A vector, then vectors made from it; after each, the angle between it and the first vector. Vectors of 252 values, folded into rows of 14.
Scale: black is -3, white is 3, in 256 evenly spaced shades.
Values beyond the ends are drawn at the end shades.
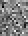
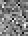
nearly opposite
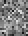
partly opposed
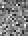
nearly opposite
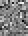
orthogonal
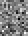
orthogonal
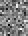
orthogonal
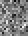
partly opposed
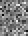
orthogonal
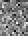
nearly opposite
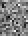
nearly parallel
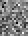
nearly parallel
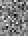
partly opposed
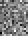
partly aligned
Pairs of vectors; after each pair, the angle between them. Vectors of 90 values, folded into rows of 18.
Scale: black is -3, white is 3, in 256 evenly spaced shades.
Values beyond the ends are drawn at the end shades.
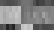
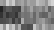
nearly opposite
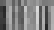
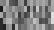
partly aligned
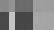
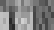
nearly opposite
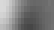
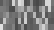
orthogonal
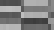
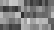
nearly opposite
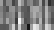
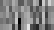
nearly opposite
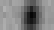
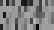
orthogonal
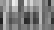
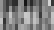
nearly opposite
